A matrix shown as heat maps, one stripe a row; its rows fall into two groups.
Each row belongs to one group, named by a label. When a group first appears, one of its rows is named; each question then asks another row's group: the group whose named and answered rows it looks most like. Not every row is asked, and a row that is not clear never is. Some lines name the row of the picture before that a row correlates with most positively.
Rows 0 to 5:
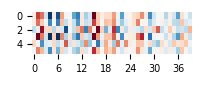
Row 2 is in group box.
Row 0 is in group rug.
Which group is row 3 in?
rug
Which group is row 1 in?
rug
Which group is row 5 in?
rug
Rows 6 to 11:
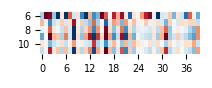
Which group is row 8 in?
box
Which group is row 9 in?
box
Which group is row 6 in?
rug
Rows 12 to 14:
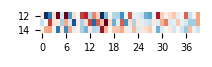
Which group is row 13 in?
box
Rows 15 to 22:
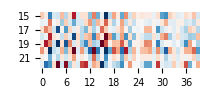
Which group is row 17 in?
rug
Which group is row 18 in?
box
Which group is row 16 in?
box
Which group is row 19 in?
rug
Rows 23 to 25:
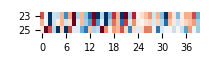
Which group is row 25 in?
rug
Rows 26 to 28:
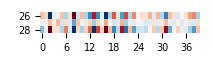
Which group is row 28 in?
box
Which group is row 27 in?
box
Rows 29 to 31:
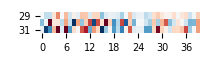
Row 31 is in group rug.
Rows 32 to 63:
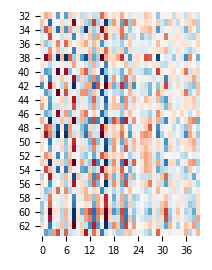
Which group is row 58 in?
box
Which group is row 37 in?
box
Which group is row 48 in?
rug
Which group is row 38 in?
rug
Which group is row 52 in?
rug
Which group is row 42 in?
box
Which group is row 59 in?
box
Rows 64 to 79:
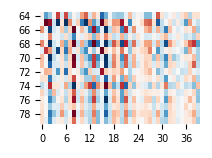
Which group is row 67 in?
box
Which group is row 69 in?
rug
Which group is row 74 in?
box
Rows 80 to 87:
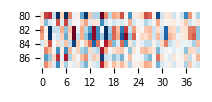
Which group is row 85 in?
rug
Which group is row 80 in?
rug
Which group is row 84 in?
box
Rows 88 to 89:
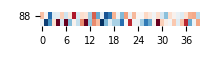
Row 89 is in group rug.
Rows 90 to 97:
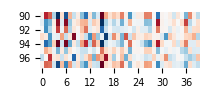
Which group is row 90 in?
rug
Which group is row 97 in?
rug
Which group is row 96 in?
box
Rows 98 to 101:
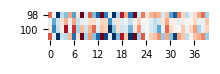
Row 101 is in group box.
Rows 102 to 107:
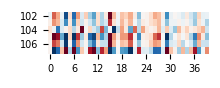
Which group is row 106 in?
rug
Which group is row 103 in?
rug
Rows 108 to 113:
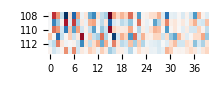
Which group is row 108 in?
rug
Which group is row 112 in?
box
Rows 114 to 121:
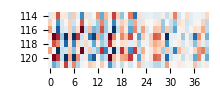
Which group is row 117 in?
rug
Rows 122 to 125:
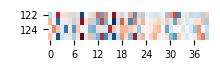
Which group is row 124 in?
rug
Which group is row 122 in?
box
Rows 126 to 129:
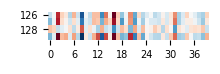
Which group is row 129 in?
box
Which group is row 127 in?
box
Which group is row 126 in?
box
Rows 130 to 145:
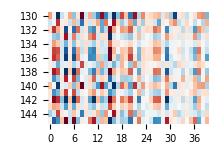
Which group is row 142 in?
rug
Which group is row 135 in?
rug
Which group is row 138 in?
rug
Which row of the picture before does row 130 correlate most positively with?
128
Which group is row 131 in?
box
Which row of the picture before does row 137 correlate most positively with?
128
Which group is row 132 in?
rug
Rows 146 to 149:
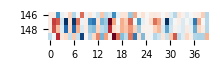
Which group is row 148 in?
rug
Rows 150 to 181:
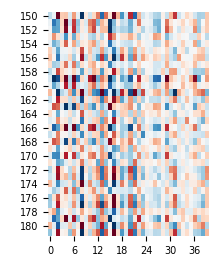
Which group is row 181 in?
box
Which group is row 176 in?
box
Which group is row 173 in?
box
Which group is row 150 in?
box
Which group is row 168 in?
rug
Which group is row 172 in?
box
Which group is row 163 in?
rug
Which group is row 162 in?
box
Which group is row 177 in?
box
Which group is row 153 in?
rug
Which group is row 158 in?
box
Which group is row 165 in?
box
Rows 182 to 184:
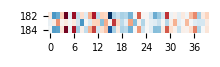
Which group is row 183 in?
box
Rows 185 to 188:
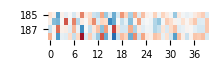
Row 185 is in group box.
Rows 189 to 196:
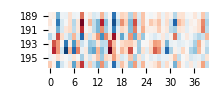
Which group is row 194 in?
rug
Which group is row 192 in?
box
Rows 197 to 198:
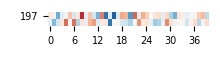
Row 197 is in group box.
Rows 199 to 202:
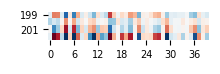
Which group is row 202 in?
rug
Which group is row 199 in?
rug
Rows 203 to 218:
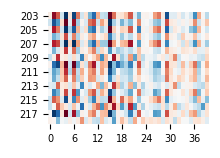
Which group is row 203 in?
rug
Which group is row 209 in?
box
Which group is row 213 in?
box
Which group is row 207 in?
rug
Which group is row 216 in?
box
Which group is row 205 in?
rug
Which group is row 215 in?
rug
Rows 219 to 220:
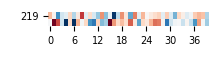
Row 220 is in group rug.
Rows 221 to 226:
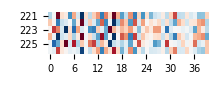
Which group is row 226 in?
box
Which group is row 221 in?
box
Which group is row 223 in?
rug
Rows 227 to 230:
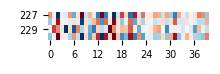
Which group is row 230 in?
box
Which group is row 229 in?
rug
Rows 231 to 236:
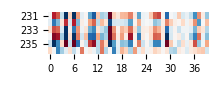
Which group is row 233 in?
rug
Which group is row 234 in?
rug
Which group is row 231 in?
rug
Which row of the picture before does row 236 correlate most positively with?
227
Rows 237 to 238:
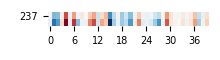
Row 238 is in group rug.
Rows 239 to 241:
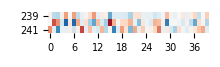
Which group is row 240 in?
rug
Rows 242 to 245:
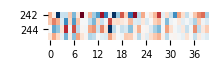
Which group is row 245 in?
rug
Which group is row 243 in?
rug
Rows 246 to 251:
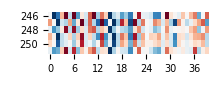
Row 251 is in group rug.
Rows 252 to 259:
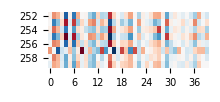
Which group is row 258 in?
rug
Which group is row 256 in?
rug
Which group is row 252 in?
rug
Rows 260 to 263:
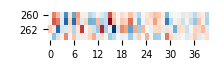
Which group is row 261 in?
rug
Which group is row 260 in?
rug
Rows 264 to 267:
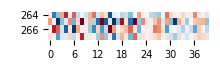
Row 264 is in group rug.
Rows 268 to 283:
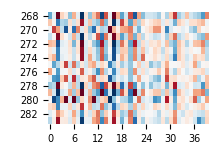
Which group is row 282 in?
box
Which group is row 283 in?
box
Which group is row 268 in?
box
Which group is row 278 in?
box
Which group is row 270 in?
rug
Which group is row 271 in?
box
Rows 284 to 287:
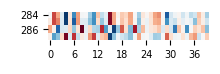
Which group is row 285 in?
rug
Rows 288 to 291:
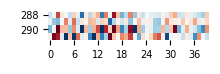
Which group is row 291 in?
rug
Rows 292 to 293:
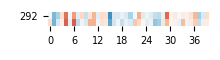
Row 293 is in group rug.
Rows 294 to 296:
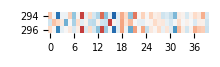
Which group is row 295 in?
rug
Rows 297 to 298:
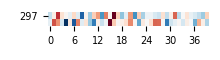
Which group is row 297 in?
box
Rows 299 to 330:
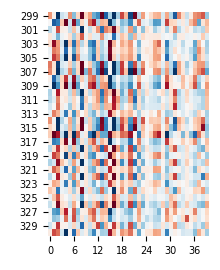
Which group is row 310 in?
box
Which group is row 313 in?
rug
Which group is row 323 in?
rug
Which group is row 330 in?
rug
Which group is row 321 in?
rug
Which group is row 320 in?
box
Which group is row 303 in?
rug
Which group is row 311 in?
box
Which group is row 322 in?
box
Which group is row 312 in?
box
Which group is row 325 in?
box
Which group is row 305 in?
rug
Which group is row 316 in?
rug
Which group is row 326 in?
box
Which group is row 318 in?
box
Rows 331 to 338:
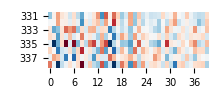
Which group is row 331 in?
box
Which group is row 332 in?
box
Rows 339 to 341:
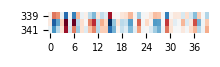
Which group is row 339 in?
rug
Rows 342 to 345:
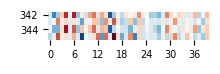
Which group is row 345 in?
box
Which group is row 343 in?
box
